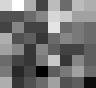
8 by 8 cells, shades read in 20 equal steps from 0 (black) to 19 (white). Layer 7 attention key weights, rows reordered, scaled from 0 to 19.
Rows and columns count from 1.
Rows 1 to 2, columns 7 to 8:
14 13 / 12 12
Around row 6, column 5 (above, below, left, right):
7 7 9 4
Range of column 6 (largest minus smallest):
11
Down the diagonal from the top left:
16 6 5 4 7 4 12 1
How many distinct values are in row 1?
6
